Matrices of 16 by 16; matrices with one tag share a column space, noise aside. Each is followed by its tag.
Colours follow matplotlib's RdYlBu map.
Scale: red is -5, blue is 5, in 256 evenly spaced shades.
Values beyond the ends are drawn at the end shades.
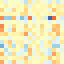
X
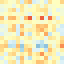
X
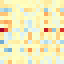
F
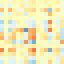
F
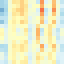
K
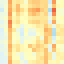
K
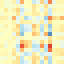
X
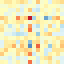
X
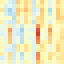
K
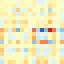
F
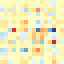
F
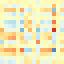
F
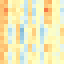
K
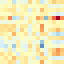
X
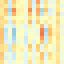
K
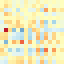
F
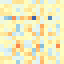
X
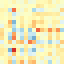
F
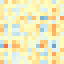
X
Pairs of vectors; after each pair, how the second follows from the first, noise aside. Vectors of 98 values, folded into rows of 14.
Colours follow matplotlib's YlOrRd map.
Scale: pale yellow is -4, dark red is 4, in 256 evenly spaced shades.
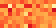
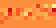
partly zeroed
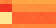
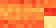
wrapped around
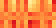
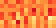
wrapped around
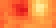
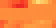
partly zeroed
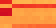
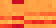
wrapped around
